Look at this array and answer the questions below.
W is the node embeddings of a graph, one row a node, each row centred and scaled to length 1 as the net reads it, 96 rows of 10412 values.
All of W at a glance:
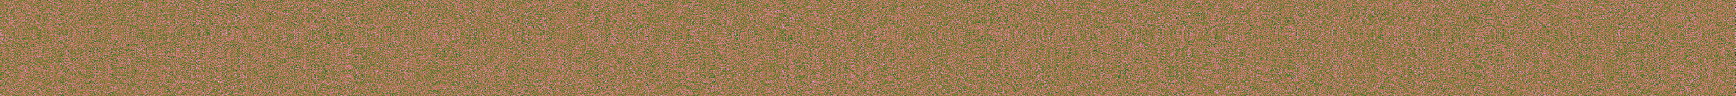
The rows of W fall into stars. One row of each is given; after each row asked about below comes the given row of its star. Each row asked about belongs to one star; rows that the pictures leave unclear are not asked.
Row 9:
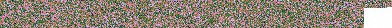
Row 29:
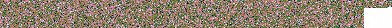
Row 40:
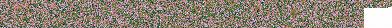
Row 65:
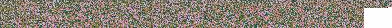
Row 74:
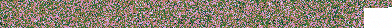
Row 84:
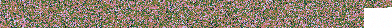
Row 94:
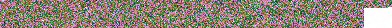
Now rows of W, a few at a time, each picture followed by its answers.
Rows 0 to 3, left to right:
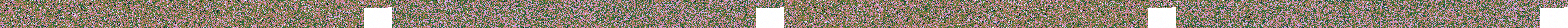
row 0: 94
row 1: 65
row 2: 29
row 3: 40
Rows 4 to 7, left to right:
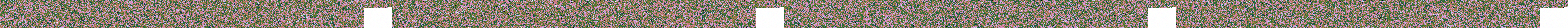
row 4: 84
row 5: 84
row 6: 40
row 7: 40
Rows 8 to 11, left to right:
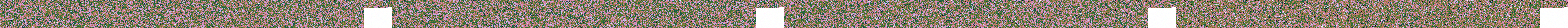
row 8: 94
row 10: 94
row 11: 9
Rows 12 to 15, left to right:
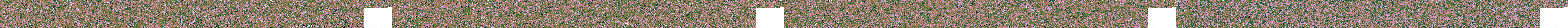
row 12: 84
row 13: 40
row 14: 9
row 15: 94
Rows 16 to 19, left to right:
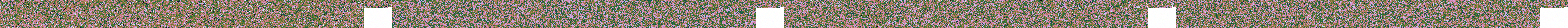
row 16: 94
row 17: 74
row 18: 74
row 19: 29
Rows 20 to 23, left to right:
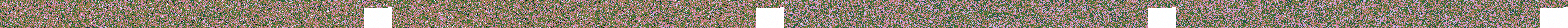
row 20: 40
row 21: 65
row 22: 40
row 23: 9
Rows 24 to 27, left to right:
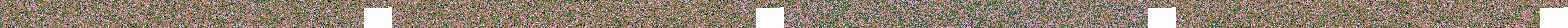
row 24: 74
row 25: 29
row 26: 84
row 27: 84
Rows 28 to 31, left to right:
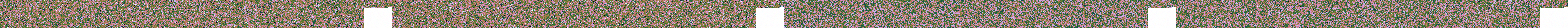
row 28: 74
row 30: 94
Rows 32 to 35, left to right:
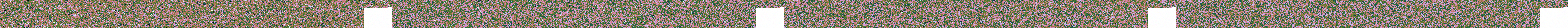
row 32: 94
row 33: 94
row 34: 94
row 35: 29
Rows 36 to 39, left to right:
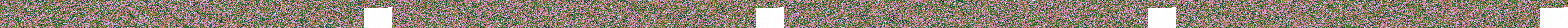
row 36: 74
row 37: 29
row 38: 29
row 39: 29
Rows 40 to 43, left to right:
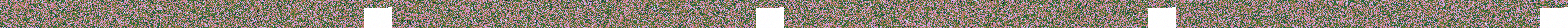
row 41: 94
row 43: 29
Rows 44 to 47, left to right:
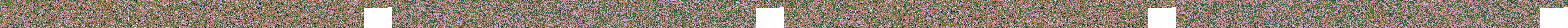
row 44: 84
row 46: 84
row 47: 29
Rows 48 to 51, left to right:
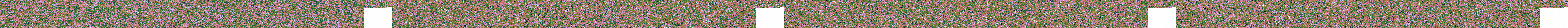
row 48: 9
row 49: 74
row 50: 65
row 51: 9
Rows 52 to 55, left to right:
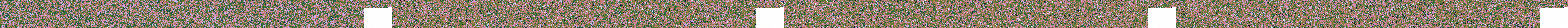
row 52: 74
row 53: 9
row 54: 65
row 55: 74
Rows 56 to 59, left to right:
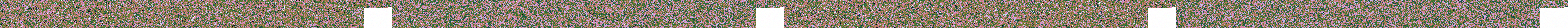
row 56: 9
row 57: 40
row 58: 94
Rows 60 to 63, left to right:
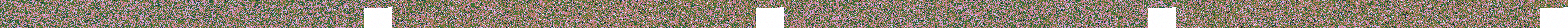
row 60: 74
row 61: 94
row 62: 65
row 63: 84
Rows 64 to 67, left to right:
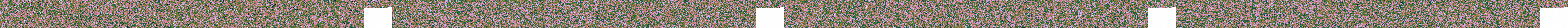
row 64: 29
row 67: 40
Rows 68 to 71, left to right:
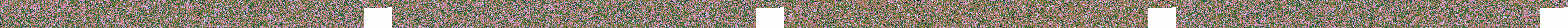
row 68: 40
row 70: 84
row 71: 84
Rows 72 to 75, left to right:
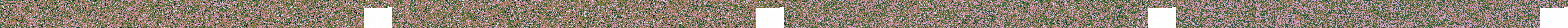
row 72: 74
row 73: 84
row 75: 40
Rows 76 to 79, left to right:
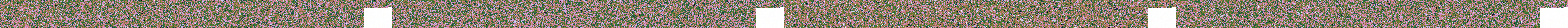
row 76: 65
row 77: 65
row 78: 84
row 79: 74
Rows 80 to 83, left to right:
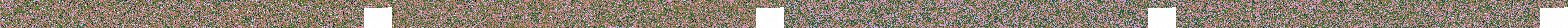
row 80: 94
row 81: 9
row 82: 9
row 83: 40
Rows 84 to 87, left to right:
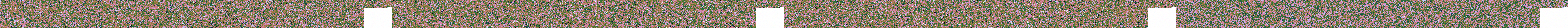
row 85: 74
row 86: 29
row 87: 29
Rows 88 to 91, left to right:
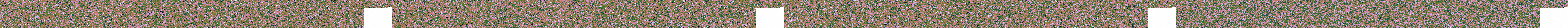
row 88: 29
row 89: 9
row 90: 84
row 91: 9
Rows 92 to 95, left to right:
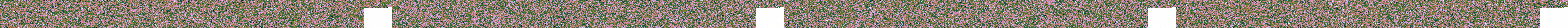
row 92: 65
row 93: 40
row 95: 9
